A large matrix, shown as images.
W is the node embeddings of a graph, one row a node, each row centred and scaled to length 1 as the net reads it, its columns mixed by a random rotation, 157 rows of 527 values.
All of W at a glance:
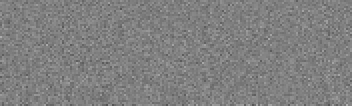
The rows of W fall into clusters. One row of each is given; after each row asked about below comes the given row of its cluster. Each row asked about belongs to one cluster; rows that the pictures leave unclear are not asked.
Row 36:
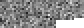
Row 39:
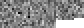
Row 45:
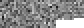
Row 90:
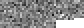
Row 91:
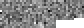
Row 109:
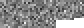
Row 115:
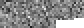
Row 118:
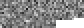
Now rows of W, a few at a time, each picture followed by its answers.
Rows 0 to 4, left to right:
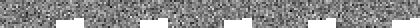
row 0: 36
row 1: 90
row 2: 115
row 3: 90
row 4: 45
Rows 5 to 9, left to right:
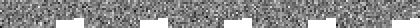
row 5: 91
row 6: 109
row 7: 36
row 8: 109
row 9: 39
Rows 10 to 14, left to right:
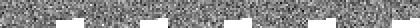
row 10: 118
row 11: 91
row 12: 91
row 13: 109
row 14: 39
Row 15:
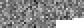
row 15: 118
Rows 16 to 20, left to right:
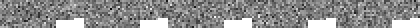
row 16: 36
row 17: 118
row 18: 90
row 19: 115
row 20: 39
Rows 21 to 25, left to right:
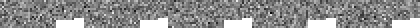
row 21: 109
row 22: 109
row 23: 115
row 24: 39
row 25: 36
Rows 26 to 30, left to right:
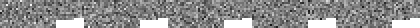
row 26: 91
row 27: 115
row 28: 109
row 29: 90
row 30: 90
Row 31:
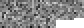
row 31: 45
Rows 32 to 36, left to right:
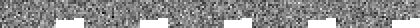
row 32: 39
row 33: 39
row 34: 118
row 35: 45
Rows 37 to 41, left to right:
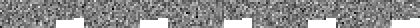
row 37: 91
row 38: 39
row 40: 109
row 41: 39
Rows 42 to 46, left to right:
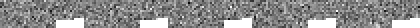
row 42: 109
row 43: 118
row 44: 118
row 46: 91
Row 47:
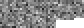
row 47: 45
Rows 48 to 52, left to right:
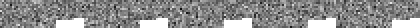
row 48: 91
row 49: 118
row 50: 39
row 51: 45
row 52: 45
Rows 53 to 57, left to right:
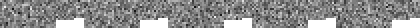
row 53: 39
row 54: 109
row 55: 90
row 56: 109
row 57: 45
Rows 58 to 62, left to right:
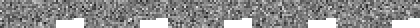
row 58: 91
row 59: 91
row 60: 36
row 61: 39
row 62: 118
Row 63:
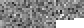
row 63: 90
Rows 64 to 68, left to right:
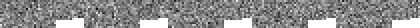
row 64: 118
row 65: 39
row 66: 115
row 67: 36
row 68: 115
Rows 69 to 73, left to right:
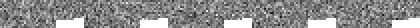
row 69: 109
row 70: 45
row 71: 36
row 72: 39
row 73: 118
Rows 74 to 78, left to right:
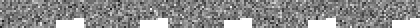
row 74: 91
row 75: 118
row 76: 118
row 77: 109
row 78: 36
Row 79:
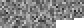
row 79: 109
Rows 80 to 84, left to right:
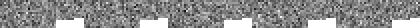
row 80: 39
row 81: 45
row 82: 45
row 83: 115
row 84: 109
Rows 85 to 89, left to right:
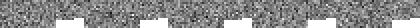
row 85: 39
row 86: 36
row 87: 36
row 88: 39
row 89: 90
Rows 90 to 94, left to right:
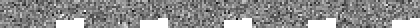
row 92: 90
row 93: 36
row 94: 45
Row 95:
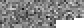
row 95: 36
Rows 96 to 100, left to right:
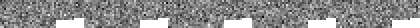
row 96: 36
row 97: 109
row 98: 91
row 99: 90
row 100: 115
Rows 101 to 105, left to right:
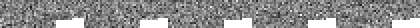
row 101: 118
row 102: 45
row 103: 115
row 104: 36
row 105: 90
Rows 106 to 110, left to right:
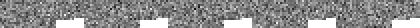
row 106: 36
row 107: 118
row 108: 118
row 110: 45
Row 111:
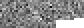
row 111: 45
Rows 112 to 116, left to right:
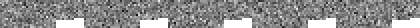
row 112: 90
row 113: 90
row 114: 39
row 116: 39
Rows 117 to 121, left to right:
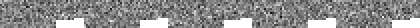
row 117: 90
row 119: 118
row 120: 39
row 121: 90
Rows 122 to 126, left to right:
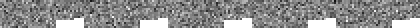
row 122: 109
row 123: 115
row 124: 90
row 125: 118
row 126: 36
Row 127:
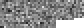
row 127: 115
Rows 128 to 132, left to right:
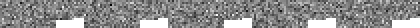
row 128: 118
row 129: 45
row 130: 36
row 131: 45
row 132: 109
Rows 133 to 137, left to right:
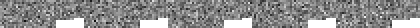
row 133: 36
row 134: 115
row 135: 109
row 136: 45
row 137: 115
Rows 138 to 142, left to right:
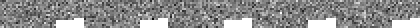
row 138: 36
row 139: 90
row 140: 45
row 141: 109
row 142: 109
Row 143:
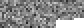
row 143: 45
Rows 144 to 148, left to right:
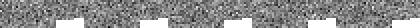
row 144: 91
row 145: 90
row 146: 36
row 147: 90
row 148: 36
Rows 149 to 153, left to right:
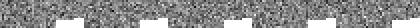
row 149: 45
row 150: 45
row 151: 90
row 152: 39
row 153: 115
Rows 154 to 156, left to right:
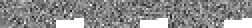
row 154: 109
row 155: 91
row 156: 45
